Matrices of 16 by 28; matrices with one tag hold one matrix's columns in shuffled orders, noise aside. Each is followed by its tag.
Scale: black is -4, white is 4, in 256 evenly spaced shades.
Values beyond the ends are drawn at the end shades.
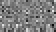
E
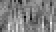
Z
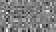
E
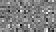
E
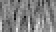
Z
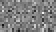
E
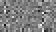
E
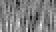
Z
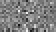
E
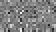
E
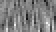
Z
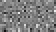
E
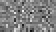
E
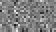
E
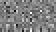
E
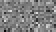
E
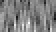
Z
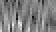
Z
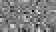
E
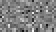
E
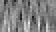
Z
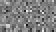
E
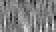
Z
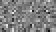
E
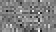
E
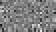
E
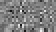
E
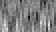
Z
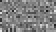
E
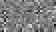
E
